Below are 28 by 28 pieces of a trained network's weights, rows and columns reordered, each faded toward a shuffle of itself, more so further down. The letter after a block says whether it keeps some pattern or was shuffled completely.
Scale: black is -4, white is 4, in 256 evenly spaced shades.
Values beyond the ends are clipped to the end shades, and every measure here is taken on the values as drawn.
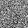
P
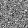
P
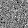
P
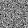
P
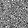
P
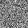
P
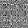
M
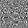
M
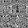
M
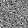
P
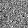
P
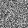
P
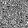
P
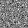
P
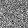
P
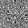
M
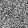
P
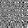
M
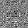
M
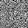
M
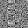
M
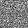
P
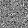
P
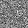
P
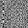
M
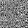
M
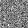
P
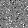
P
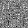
M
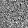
P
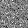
P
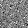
P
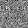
M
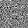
M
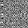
M
